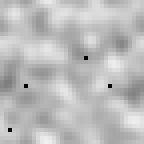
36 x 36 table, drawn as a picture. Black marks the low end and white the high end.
Histogram: skewed, a long tail of low values. Stripes: none. Mirror symmetry: none. Lone odd cells: 4, each lower than its neighbours. Grain: blotchy.
